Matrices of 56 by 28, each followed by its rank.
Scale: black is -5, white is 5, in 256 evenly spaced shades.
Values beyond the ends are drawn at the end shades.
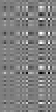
one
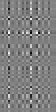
one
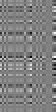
one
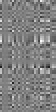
two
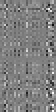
three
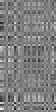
two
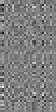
three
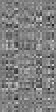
three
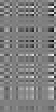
one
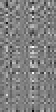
three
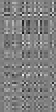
two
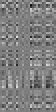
two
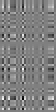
one
